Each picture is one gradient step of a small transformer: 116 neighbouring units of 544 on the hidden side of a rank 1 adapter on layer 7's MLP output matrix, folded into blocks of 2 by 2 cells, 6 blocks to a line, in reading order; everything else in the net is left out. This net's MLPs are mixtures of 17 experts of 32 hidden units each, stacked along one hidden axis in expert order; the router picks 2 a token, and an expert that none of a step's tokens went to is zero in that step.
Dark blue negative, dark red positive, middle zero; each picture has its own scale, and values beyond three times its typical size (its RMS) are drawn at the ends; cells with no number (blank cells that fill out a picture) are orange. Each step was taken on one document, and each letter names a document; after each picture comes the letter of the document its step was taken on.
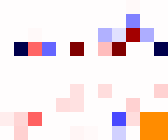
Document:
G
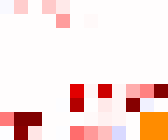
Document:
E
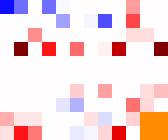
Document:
G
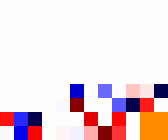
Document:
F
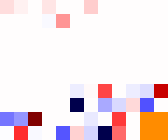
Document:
F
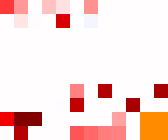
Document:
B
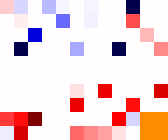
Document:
B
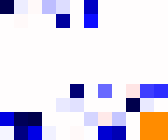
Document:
B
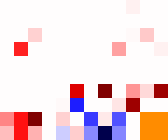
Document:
F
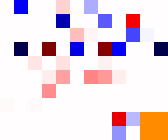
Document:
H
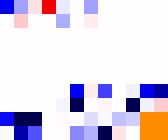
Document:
B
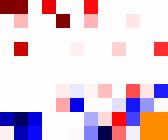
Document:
B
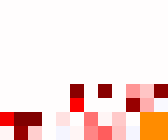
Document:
E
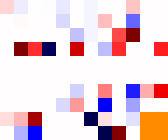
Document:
H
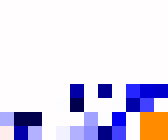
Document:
F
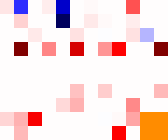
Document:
G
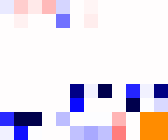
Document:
E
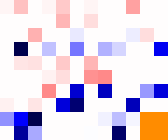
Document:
G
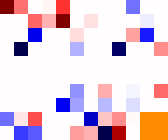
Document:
G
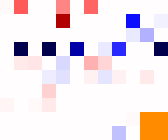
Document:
H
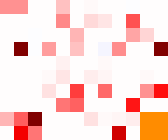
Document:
H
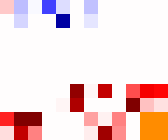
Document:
E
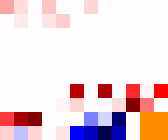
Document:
F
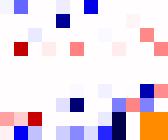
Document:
F
